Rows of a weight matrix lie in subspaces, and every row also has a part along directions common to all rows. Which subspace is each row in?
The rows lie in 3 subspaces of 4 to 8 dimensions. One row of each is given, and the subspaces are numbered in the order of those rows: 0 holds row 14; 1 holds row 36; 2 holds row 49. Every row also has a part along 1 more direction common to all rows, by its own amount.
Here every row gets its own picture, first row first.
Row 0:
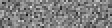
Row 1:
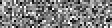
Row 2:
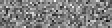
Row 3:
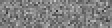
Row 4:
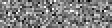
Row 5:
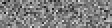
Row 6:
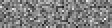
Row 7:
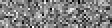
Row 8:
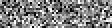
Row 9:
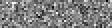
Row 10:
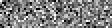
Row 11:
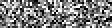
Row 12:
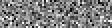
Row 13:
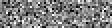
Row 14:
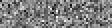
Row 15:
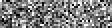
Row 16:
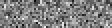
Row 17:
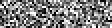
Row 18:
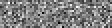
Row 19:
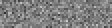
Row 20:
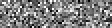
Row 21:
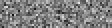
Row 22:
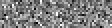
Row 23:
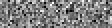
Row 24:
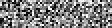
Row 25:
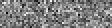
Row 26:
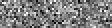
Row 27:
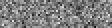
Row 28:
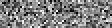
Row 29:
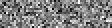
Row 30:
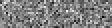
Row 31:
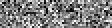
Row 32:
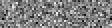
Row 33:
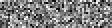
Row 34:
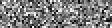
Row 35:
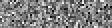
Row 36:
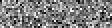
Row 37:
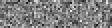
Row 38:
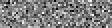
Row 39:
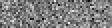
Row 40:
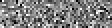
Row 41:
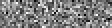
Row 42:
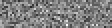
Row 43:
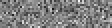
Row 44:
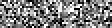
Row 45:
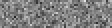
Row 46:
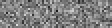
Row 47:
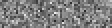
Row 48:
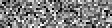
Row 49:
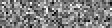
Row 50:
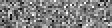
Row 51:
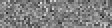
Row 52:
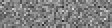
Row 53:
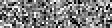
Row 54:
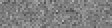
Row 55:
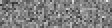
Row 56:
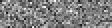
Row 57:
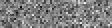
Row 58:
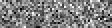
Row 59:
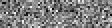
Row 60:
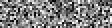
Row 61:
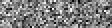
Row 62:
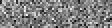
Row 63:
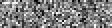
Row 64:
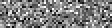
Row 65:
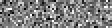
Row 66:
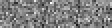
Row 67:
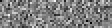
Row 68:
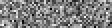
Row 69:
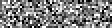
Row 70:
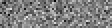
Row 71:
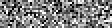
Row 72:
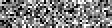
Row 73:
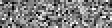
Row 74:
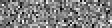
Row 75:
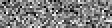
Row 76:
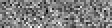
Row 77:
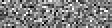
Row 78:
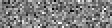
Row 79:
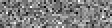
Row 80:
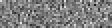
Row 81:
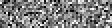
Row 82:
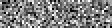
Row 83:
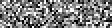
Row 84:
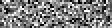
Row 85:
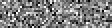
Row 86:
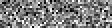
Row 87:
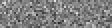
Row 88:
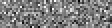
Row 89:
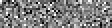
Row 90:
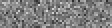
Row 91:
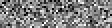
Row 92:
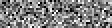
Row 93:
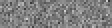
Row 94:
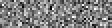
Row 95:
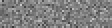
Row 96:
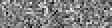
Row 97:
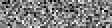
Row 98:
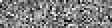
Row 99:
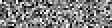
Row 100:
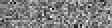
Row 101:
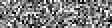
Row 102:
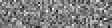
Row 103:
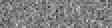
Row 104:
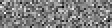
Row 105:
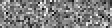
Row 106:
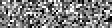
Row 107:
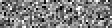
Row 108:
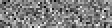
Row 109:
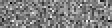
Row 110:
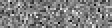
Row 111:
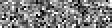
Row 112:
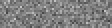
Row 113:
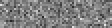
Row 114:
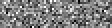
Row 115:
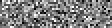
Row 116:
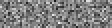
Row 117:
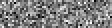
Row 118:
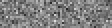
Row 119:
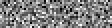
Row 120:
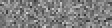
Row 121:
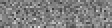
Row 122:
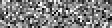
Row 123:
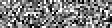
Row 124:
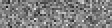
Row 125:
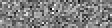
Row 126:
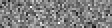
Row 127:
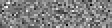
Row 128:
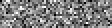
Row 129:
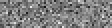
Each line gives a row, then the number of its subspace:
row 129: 1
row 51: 2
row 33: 0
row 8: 1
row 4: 1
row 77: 1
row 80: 0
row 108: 2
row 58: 0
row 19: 1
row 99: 1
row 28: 2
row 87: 0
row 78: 1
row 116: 1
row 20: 2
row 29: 1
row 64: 1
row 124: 1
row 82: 1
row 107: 0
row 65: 0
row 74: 0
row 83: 2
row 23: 2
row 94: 0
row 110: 0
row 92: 2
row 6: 1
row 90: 2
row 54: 2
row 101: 0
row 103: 0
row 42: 1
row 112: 0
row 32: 2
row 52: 1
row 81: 2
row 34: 1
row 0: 0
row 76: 2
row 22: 2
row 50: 0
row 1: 1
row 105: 2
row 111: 2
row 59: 0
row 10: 0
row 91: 1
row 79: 1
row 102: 0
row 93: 0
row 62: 1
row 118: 2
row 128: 0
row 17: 0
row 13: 1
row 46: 0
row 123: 0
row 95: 1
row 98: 0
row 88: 0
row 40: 1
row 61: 0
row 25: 2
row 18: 1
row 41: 2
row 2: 0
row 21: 1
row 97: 1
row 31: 2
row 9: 2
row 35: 0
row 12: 0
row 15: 0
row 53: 2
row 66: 2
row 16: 2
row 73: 2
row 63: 2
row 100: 0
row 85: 1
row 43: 0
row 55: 2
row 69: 1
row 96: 2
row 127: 1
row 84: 0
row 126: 0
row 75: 0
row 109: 0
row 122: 2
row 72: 0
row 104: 1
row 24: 0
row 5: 1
